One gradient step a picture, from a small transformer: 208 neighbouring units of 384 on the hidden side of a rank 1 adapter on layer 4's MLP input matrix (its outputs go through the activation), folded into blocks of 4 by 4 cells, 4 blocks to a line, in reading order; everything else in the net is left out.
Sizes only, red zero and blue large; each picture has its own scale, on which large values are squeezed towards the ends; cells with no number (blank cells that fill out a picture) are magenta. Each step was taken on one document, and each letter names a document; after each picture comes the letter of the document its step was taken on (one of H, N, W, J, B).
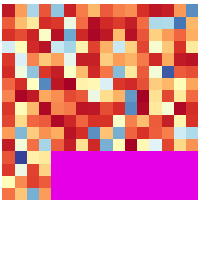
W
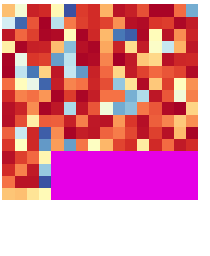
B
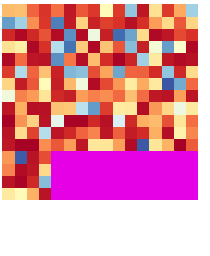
B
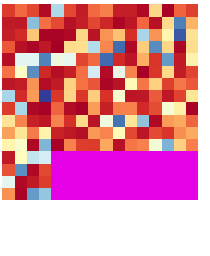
W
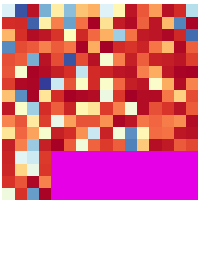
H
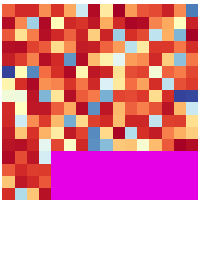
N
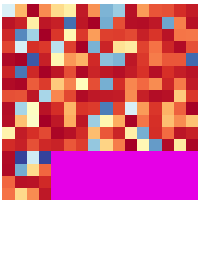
H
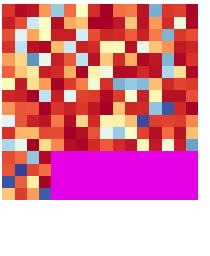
W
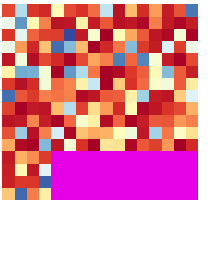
B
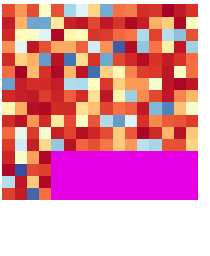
W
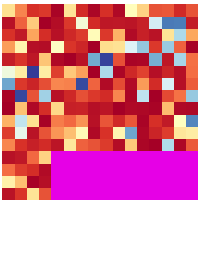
N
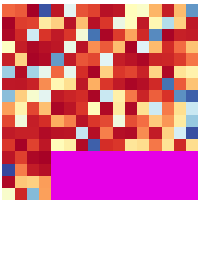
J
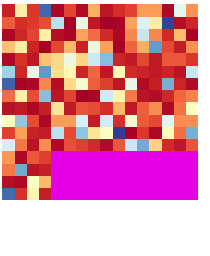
J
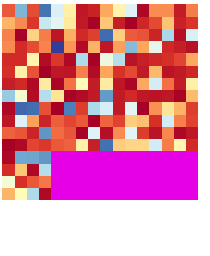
H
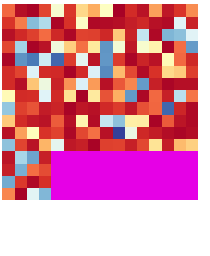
W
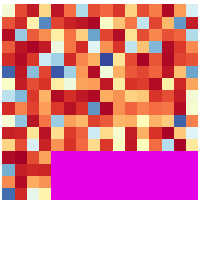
J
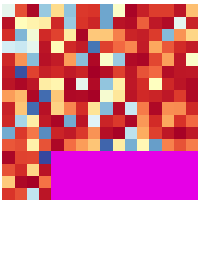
H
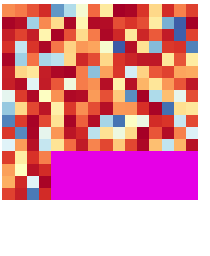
W
